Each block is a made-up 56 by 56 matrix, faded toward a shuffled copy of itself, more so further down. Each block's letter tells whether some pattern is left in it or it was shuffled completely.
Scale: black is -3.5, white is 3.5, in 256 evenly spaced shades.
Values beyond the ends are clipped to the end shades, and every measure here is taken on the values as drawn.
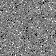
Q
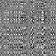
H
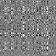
H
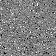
Q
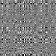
H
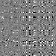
H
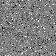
Q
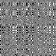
H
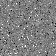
Q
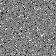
Q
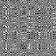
H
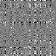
H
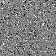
Q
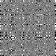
H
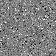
Q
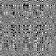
H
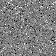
Q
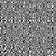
H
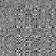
H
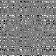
H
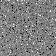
Q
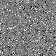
Q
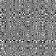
H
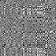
H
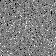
Q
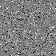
Q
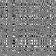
H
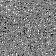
Q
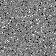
Q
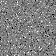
Q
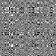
H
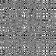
H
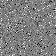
Q
